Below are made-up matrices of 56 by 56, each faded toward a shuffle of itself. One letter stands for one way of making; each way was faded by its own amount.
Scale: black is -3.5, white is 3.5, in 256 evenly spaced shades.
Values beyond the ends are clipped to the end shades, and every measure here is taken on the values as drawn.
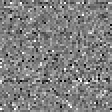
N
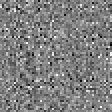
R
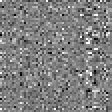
R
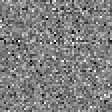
N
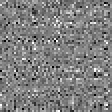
R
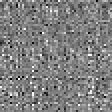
R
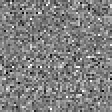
N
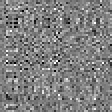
R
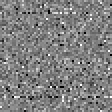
N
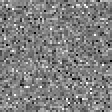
N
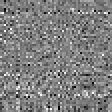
R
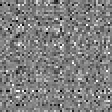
R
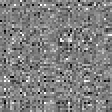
R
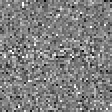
N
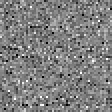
N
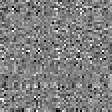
R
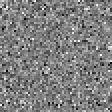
N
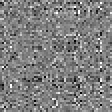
R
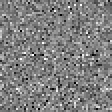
N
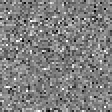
N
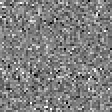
N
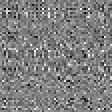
R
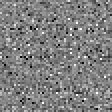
N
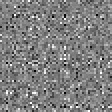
R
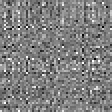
R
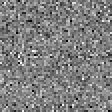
N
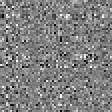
R
